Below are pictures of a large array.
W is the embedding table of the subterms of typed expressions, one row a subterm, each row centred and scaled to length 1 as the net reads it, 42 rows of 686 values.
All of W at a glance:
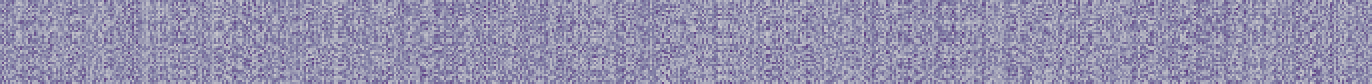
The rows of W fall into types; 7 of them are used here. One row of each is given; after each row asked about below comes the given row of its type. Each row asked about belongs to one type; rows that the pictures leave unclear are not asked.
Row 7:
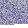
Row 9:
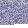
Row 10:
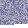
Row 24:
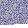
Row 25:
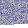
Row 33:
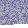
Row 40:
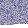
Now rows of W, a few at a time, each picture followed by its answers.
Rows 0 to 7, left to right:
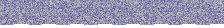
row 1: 33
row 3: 25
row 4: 7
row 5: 25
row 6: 40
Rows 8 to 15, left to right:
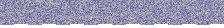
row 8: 33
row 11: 10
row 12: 40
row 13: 7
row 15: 33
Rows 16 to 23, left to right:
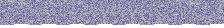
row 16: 9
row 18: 40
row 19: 33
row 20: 33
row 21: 25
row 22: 9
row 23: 10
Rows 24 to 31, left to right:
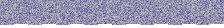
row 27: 40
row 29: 7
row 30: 7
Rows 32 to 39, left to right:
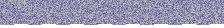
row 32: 7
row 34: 33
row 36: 40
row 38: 10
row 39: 33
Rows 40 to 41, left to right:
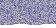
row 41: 40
